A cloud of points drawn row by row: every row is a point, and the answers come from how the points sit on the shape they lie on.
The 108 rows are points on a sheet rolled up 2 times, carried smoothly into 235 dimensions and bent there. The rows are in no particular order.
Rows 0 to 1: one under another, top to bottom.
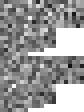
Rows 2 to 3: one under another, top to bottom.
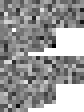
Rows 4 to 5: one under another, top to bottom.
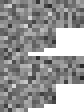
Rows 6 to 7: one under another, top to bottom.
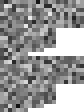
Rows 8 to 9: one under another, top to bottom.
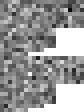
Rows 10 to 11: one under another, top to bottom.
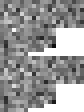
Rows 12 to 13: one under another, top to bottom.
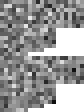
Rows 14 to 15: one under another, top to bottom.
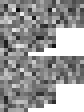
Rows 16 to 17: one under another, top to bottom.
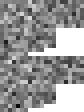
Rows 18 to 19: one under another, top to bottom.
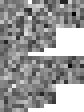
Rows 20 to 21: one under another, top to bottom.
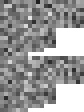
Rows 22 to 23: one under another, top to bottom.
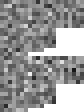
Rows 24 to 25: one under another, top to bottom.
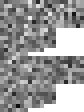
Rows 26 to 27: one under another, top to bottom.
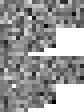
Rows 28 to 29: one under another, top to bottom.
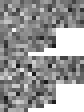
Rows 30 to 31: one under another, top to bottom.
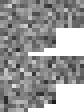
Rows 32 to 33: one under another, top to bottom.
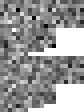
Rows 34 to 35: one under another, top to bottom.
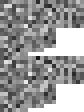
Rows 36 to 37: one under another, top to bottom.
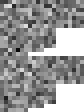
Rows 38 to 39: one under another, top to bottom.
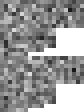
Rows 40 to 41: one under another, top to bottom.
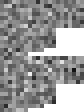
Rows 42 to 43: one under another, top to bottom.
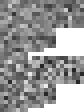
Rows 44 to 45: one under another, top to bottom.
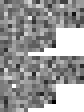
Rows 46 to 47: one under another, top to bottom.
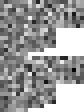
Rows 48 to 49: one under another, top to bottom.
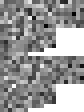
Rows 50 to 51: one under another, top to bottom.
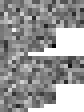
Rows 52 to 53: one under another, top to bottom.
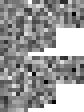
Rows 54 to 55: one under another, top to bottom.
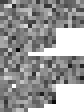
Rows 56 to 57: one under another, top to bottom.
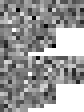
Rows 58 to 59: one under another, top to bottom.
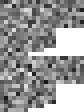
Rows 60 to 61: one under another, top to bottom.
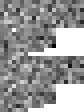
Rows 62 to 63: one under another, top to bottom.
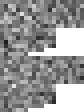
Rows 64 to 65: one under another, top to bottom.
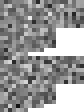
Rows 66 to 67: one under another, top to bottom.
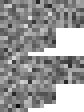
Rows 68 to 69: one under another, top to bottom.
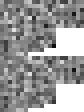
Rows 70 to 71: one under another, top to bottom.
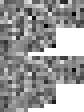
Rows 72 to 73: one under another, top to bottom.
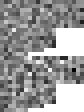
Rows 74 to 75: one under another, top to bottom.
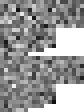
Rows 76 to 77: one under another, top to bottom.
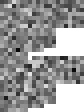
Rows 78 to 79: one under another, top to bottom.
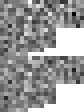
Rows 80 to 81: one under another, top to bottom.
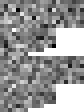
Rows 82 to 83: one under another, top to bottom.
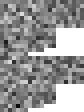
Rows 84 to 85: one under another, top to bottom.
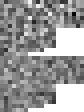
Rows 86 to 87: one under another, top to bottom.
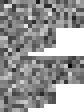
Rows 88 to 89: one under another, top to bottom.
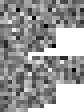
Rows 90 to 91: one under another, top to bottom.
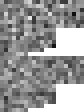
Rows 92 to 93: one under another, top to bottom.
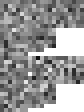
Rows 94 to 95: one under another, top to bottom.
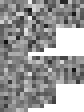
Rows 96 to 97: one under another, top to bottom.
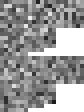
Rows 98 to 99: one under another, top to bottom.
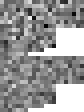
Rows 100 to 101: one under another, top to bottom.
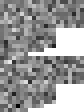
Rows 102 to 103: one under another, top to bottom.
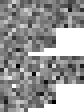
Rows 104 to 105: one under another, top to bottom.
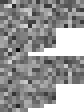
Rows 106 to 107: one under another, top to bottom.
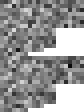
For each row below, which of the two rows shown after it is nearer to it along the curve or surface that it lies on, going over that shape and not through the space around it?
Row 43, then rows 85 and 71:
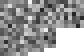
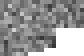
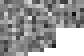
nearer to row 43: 71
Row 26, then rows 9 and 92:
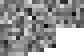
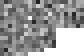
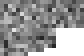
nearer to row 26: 92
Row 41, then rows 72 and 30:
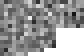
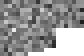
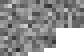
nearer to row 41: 30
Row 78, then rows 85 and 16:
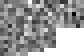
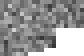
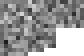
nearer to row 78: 16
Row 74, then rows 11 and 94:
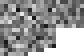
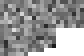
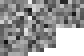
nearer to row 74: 94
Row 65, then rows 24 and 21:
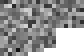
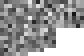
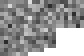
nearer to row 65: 24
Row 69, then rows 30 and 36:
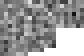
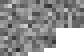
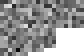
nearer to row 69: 30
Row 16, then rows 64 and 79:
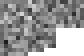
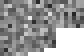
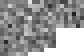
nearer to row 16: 79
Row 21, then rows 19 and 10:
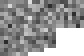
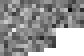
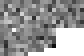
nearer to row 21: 10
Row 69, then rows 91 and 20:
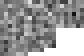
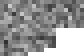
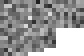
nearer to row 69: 20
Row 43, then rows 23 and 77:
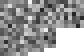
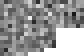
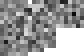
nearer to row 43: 77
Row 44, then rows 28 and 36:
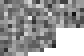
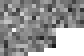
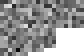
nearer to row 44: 28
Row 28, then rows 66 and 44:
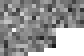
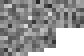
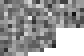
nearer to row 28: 44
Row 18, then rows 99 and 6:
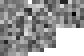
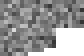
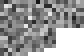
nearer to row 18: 6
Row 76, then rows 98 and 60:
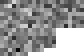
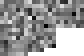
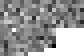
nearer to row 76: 60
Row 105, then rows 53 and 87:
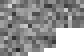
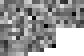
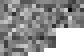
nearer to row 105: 87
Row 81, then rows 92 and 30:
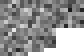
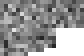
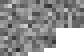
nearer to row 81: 92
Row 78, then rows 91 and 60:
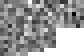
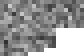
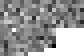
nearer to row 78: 60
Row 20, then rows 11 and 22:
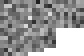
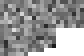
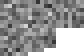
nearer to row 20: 22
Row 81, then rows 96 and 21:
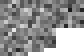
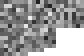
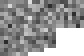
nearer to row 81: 96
